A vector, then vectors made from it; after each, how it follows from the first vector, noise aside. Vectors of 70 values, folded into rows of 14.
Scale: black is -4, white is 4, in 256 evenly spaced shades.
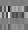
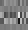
reversed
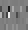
partly zeroed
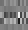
reversed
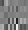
wrapped around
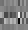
reversed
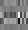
reversed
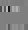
partly zeroed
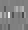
partly zeroed
